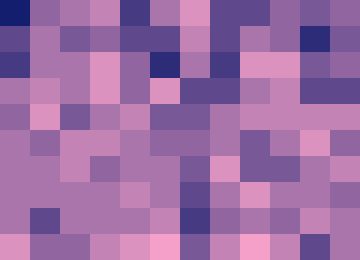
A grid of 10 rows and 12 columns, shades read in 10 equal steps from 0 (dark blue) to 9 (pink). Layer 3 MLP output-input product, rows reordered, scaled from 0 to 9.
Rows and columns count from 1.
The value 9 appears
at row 10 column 6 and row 10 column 9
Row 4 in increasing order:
3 3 3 3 5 6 6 6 7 7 8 8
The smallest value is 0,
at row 1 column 1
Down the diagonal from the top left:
0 6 6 8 7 5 4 6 6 7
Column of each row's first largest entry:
7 7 4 4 2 11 8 9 6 6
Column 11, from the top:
4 1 4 3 7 8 6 6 7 3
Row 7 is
6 6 7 5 6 6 4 8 4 4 6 7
